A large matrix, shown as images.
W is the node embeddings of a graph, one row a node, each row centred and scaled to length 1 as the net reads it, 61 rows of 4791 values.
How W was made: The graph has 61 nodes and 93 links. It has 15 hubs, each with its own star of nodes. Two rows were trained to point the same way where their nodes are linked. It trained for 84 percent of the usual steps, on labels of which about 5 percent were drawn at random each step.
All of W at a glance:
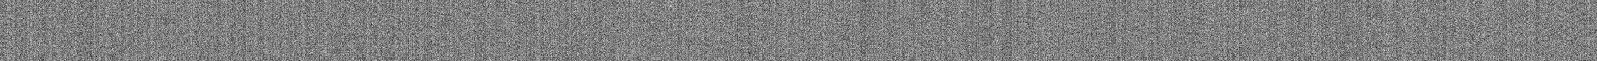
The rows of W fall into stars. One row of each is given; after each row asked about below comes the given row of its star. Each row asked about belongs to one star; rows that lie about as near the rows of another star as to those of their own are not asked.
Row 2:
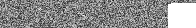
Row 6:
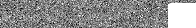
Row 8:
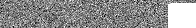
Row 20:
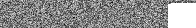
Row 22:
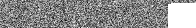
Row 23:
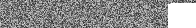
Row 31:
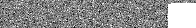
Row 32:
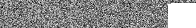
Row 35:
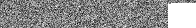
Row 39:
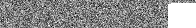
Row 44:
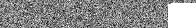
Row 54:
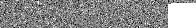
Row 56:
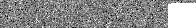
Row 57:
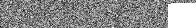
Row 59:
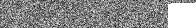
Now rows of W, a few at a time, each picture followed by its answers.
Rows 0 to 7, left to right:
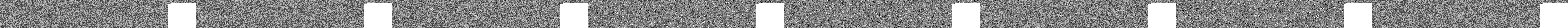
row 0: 8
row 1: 6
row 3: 20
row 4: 39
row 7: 31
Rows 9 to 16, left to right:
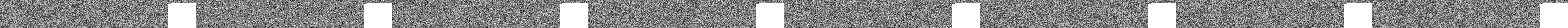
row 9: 59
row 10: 8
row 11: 2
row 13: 22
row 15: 31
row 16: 44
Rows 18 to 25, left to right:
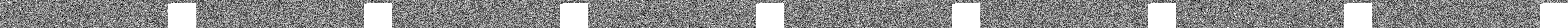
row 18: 23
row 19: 23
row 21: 59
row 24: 20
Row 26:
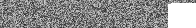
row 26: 56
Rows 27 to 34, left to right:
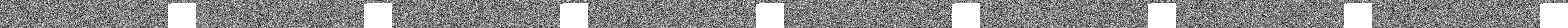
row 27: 59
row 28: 22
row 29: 8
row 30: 39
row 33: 54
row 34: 54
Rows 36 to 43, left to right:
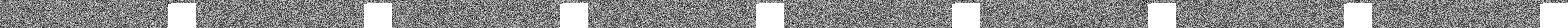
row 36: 57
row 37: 39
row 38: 35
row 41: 56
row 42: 2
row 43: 22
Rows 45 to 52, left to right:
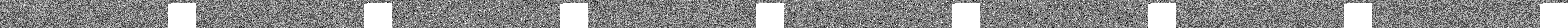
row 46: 20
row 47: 54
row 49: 56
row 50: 8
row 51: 32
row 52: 35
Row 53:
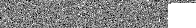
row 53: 6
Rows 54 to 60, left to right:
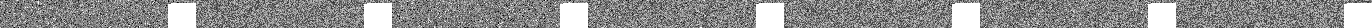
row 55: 54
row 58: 57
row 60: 20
